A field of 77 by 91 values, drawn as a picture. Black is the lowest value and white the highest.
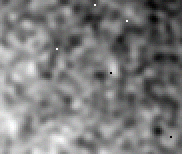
The top right is the ninth with the lowest average. The bottom left is the ninth with the highest average. Neither half mirrors the other. The field climbs toward the bottom left. No regular stripes run through it. The field is mottled with small blotches. Five lone cells stand out: three far higher and two far lower than their neighbours. The values follow a bell shape.
